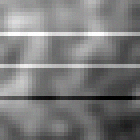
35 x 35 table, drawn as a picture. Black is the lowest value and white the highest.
Rows 9, 17 and 25 differ from the rows beside them. There is an overall slope up to the top left. The ninth with the lowest average is the bottom right. The histogram is bell-shaped.
